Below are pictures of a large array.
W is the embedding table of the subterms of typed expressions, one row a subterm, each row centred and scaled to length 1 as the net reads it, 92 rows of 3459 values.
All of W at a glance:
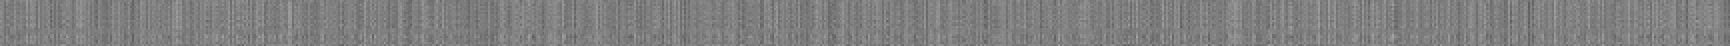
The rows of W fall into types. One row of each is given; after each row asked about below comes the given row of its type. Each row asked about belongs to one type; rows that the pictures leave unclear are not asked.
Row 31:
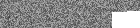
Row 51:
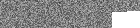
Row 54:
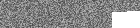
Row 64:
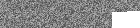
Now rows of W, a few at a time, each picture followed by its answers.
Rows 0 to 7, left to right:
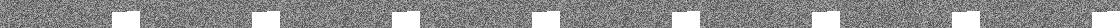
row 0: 64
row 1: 51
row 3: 51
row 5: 64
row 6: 54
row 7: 64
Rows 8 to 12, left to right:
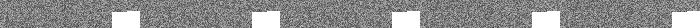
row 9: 51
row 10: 51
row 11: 64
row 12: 64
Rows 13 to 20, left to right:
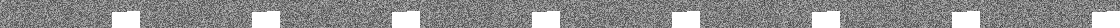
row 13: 51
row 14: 54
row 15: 31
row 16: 54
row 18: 54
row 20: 54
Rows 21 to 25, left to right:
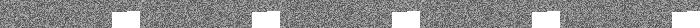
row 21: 51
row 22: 51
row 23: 64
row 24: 51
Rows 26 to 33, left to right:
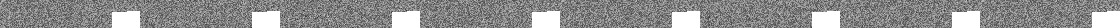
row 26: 54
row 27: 64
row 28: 64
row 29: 54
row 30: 51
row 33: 51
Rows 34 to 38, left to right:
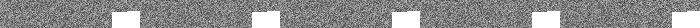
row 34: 64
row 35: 51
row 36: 64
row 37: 51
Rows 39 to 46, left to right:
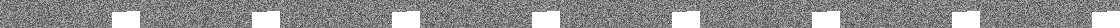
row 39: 54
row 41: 54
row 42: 31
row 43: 54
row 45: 31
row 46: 51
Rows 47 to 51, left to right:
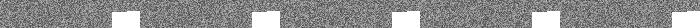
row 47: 54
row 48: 54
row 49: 51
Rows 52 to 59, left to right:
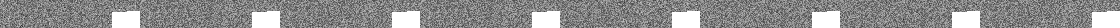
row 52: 54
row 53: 54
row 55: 54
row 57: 64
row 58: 64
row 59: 54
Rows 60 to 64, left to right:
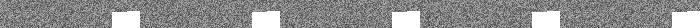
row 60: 64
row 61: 54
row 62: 64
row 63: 31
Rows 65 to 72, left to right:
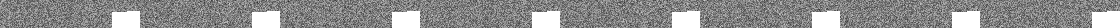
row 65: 54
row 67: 31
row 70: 31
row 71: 64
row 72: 51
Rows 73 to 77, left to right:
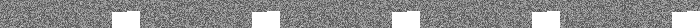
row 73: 51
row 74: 51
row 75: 51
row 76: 51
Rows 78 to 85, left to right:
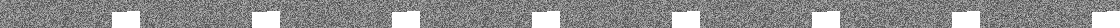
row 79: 64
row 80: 51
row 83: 64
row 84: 51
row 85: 64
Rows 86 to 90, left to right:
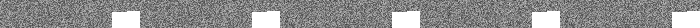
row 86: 54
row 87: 54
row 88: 64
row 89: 51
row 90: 64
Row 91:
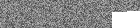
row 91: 31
